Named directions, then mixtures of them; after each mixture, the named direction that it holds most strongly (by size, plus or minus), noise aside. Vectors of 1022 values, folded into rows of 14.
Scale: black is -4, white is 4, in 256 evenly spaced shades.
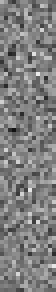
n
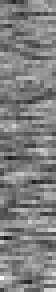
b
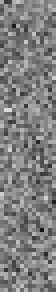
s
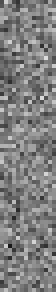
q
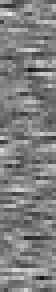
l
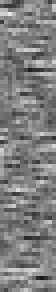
l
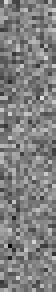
q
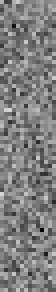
s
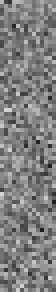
s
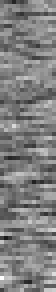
b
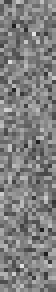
s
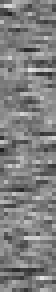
l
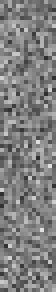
s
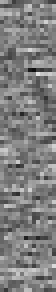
l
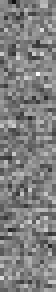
n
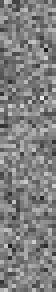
q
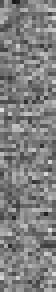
q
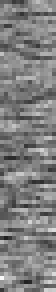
b
